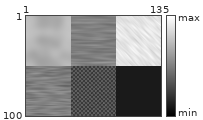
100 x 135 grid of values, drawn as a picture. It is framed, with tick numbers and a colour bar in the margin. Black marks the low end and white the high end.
The table splits into 2 rows of 3 panels. Panel 1,1: high, smooth, faint in contrast. Panel 1,2: middling, streaked across, faint in contrast. Panel 1,3: very high, slanting down to the right, faint in contrast. Panel 2,1: middling, streaked across, faint in contrast. Panel 2,2: low, checkered. Panel 2,3: very low, flat.
